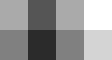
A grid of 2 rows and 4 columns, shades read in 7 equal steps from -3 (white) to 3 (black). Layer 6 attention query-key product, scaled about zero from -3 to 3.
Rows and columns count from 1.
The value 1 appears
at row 1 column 2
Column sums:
-1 3 -1 -5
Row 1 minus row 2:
-1 -1 -1 -1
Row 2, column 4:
-2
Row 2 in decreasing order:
2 0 0 -2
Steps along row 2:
up down down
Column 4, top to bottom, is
-3 -2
